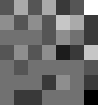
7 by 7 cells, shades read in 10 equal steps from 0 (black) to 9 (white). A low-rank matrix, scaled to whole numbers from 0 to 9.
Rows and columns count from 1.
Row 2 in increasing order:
2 3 3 5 5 6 7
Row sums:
32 31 26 26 26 25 20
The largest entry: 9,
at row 1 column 7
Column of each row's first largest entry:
7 5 5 7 1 5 1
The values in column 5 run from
1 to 7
